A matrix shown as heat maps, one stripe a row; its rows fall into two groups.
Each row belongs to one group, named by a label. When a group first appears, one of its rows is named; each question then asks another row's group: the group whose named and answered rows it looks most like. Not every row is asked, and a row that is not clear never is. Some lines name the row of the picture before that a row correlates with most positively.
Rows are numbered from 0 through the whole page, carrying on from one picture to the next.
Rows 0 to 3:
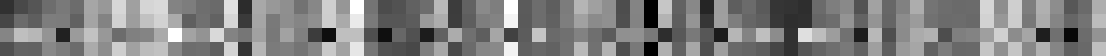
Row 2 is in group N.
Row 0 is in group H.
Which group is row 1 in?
H
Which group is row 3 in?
H
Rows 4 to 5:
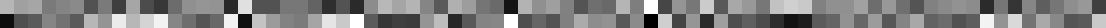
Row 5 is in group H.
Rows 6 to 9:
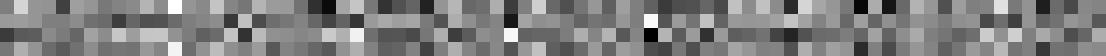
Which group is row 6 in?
N
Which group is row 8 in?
H
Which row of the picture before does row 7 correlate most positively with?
4
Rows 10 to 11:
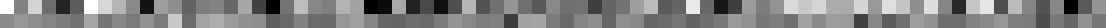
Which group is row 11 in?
N
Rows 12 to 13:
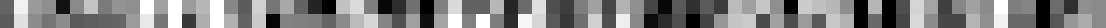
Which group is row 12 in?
N
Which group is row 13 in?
N
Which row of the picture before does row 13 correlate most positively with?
11
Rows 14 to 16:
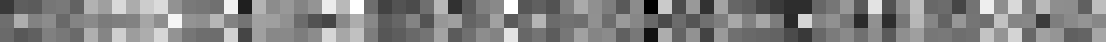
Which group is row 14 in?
H
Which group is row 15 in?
N
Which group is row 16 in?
H
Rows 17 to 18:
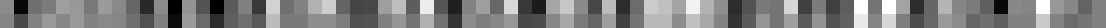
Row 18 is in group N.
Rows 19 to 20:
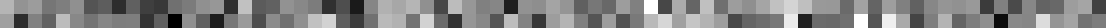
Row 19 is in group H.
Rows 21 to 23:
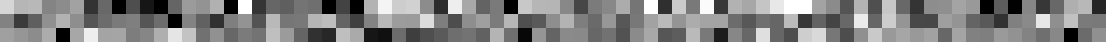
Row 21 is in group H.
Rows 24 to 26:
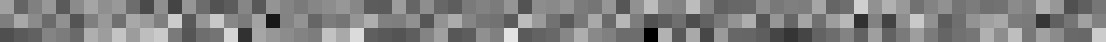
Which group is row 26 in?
H
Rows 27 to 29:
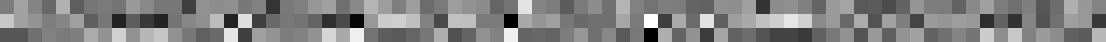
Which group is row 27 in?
N
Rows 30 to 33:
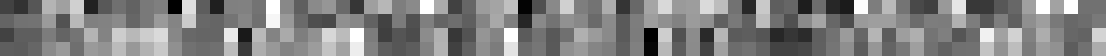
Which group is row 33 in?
H
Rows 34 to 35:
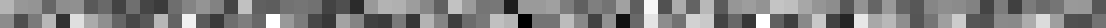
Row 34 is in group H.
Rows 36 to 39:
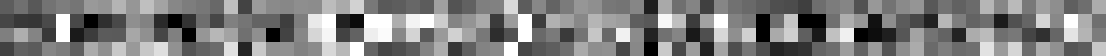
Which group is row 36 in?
H
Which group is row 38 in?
N
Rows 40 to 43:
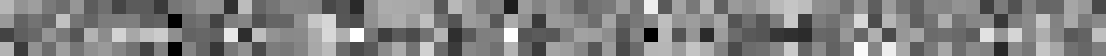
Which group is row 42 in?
H
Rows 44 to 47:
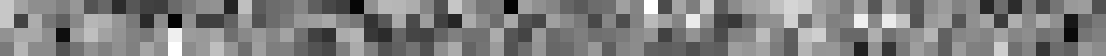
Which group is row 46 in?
N
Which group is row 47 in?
N
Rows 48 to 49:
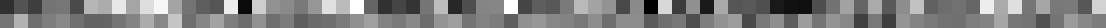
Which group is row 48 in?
H
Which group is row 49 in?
N
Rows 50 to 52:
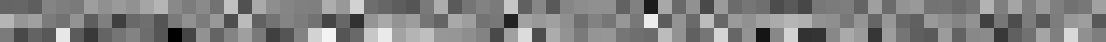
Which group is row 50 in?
H
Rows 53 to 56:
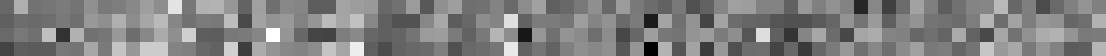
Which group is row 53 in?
N
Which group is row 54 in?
H
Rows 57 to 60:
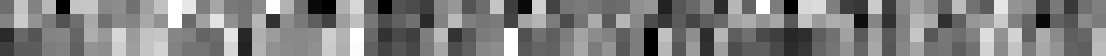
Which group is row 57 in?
N
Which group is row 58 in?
N
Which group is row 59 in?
H
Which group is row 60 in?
H
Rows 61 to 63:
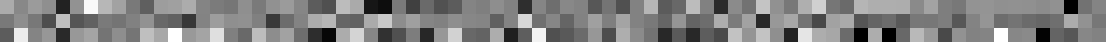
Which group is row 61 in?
N
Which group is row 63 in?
N
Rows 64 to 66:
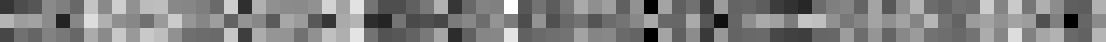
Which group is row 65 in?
N
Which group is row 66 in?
H
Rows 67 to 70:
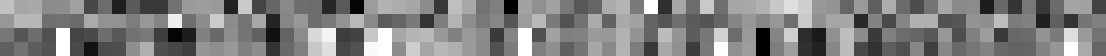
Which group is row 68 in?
N
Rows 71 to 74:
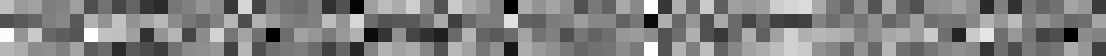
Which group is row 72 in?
H
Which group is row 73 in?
N
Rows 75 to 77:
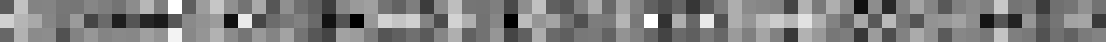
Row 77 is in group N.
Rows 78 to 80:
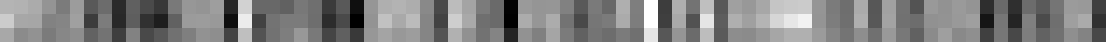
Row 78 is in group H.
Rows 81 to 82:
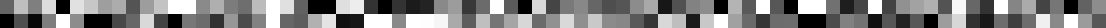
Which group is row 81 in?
N
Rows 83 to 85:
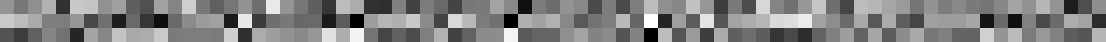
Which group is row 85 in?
H
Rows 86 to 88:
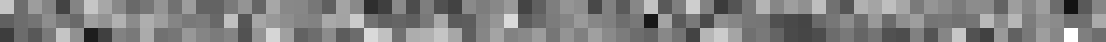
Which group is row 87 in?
H
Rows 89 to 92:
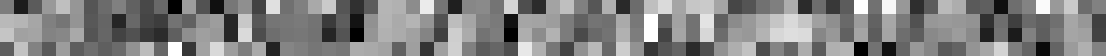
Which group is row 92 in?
N
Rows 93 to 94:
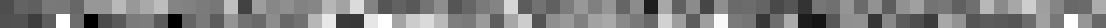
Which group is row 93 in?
H
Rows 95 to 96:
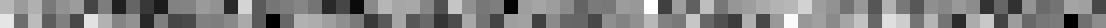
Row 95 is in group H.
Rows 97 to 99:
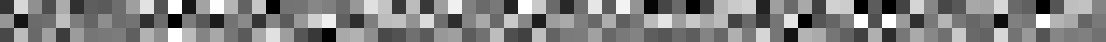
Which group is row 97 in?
N
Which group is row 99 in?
N
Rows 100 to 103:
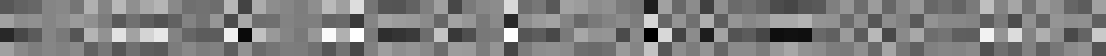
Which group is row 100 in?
H
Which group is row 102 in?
H
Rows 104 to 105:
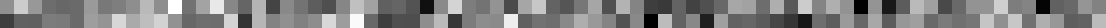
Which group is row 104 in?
N
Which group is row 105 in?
H
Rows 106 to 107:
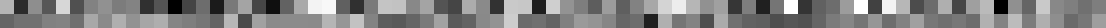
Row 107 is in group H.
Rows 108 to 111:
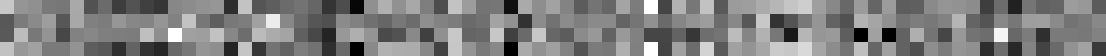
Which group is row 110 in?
N
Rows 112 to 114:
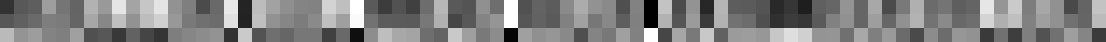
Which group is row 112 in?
H
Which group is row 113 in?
H
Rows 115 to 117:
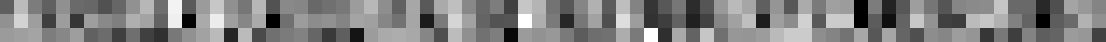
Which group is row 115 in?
N
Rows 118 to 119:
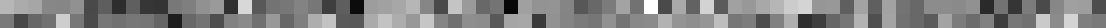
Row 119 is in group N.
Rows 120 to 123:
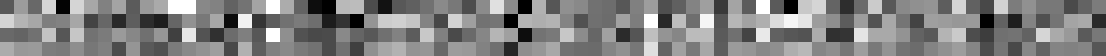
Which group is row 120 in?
N
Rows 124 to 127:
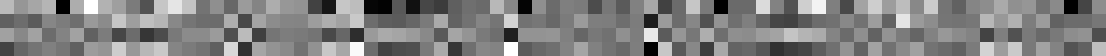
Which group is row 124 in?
N
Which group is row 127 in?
H
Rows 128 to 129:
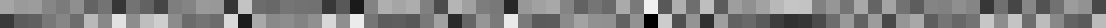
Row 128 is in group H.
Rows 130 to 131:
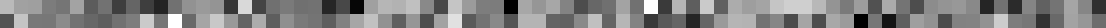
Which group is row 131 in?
N
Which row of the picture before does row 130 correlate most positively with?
128
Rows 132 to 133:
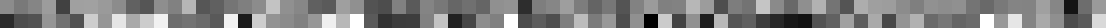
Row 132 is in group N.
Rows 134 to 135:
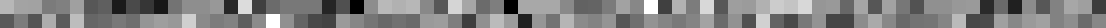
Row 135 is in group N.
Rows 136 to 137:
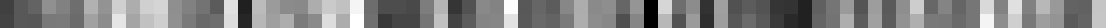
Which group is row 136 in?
H
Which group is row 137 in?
H
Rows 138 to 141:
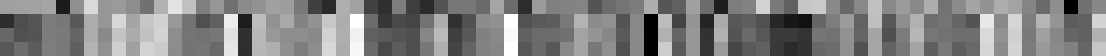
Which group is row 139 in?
H
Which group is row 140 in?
H
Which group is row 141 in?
H
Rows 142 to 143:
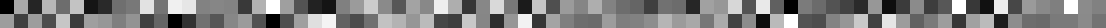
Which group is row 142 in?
N
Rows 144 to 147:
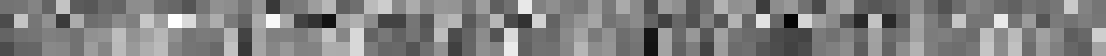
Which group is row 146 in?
H
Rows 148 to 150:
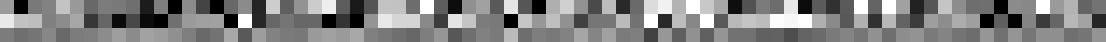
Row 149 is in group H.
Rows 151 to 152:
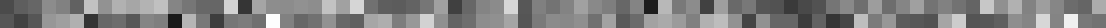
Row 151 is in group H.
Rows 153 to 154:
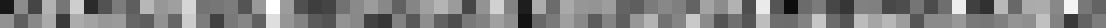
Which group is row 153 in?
N
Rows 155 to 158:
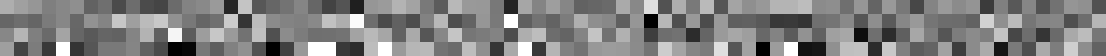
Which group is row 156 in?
H
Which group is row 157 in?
N
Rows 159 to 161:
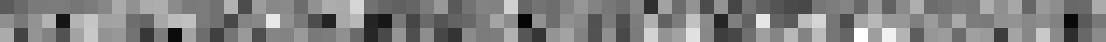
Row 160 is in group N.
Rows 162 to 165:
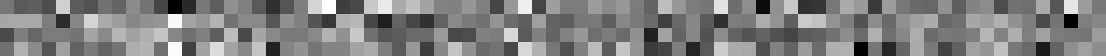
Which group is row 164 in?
H
